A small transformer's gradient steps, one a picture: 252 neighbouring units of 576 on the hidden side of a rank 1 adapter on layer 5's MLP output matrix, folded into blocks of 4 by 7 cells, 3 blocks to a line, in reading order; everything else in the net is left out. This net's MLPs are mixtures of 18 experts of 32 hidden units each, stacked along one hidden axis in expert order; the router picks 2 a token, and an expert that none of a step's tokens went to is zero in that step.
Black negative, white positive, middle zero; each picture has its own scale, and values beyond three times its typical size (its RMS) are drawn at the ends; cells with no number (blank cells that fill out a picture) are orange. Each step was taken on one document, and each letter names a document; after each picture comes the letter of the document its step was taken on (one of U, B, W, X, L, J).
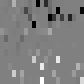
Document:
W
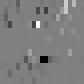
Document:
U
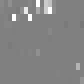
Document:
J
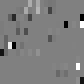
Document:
J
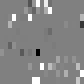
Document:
J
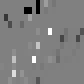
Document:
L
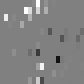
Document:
L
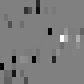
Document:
L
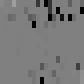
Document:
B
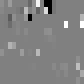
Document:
J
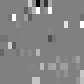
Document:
J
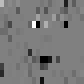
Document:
U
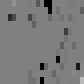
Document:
B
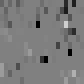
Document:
U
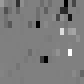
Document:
U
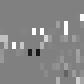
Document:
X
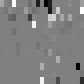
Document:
W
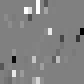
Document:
L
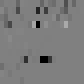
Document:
U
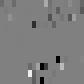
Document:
B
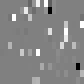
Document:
J
